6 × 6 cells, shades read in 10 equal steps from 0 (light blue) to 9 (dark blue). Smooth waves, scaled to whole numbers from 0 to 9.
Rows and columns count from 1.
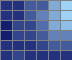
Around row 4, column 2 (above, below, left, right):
7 8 9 7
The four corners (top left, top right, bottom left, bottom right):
8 0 8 8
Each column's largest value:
9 8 8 8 8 8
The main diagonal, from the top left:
8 8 7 6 6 8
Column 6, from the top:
0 0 1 4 6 8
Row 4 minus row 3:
0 0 0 1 2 3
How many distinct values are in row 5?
3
